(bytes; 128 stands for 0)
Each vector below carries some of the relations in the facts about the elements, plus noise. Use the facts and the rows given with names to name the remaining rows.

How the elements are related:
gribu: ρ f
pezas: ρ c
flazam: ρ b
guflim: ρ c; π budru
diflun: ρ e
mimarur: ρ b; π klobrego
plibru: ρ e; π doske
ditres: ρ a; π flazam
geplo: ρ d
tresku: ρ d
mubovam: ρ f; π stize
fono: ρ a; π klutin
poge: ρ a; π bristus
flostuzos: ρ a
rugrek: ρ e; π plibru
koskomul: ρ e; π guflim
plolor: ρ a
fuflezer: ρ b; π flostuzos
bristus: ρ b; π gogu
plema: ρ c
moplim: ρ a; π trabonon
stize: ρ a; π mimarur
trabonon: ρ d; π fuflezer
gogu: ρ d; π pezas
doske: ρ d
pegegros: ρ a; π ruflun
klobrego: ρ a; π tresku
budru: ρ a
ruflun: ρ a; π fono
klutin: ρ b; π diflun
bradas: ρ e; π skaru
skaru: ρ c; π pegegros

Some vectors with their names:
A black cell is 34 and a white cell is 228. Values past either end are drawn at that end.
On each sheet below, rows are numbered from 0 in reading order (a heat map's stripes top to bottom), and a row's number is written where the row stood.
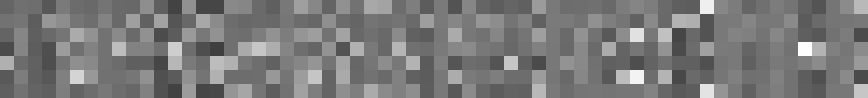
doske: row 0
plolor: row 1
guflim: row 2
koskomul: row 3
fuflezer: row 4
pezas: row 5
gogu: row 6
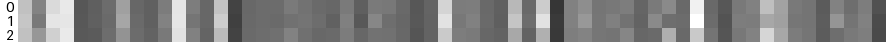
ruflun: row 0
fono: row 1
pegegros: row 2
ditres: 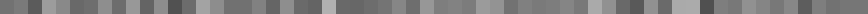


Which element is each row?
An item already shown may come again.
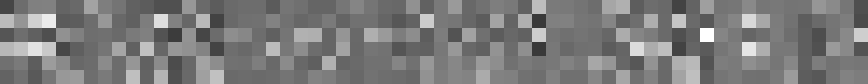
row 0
gribu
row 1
pegegros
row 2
tresku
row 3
skaru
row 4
ditres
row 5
flostuzos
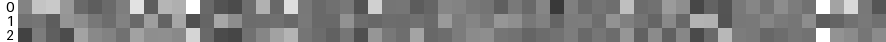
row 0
bradas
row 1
plolor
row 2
plibru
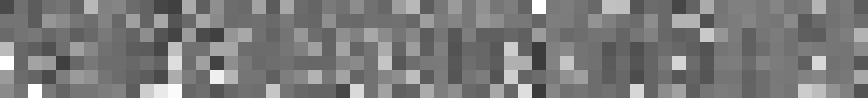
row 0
mubovam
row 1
plolor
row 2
geplo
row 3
flazam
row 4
klutin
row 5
mimarur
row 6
diflun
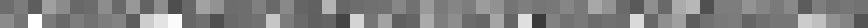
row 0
ditres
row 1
diflun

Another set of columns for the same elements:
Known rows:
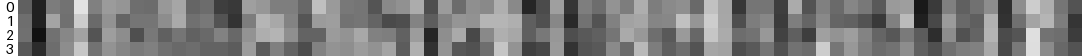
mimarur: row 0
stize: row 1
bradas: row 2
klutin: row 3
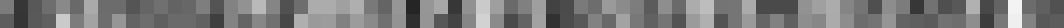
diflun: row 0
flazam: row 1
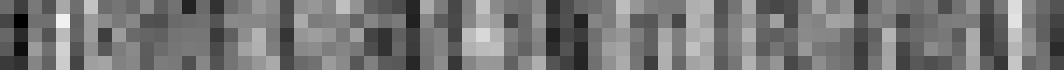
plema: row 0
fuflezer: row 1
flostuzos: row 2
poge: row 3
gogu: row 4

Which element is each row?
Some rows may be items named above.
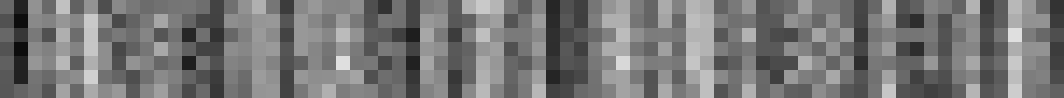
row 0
ditres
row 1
mubovam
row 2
pezas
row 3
mubovam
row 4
skaru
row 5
gribu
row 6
tresku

